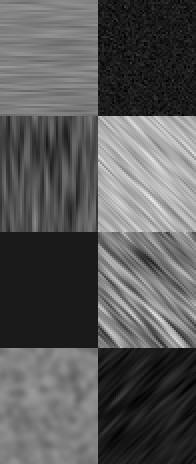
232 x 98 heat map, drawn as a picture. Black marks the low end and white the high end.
It is made of 4 by 2 panels. Panel 1,1: middling, streaked across, faint in contrast. Panel 1,2: very low, fine-grained, faint in contrast. Panel 2,1: low, streaked downward. Panel 2,2: high, slanting down to the right. Panel 3,1: very low, flat. Panel 3,2: middling, slanting down to the right, strong in contrast. Panel 4,1: middling, blotchy, faint in contrast. Panel 4,2: very low, slanting up to the right, faint in contrast.
